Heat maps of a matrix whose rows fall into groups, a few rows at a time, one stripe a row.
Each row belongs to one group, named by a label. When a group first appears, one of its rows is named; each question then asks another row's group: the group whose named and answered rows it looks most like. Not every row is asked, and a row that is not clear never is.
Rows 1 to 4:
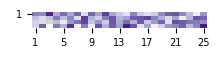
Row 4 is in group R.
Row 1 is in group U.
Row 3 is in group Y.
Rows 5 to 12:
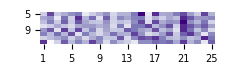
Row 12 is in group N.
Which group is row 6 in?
R
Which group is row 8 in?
Y
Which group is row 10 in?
U
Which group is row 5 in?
R
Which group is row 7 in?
R
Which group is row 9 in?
R
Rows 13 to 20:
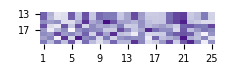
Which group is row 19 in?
R
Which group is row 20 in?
U
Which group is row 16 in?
N
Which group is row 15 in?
U
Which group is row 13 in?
U
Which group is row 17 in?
Y
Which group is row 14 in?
U
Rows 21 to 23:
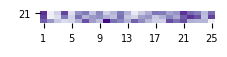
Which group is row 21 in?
N
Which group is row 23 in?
U
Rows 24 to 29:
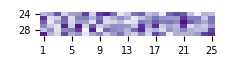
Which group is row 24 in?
U
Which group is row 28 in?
R
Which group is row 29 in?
N
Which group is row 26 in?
N
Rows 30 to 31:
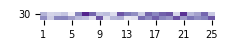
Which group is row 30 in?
Y
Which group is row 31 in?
N
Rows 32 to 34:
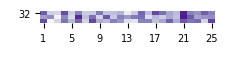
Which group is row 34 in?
N
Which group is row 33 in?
R
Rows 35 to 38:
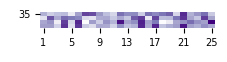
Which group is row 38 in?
R
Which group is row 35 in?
Y
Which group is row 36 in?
R
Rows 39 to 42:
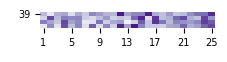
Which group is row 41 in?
N
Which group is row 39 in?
Y
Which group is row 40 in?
R
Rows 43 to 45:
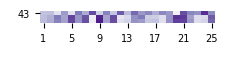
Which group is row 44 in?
U
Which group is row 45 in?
U
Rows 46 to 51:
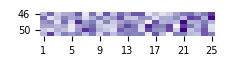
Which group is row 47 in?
N
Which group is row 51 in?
R
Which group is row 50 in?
Y
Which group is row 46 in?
R
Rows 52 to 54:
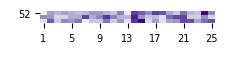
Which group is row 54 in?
R
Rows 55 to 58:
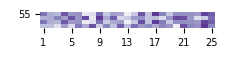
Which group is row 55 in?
N
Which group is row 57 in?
N
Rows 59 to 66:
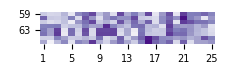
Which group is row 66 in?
Y
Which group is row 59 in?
Y
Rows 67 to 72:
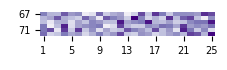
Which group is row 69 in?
Y
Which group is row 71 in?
R
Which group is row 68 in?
U
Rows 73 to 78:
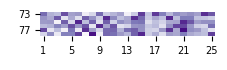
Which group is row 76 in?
U
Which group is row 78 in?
R
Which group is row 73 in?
N
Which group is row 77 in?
U
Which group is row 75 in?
R
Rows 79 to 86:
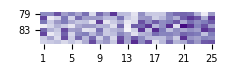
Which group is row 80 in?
N
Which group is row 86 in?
Y
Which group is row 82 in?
Y
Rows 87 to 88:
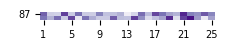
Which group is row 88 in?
U
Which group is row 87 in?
N
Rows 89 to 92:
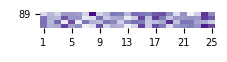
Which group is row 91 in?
U
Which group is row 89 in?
Y
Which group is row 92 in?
N
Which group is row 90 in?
N
